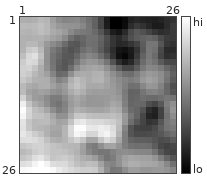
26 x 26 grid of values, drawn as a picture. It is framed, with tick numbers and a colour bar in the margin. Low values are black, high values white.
Lone odd cells: none. Ninth with the highest average: bottom left. Calmest part: centre. Mirror symmetry: none. Slope: up to the bottom left. Grain: blotchy.
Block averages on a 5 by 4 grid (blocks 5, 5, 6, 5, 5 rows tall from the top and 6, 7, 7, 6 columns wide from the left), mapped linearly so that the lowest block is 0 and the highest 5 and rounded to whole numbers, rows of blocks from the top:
4 2 0 0 | 4 2 1 2 | 4 3 3 2 | 4 4 3 1 | 5 4 3 2
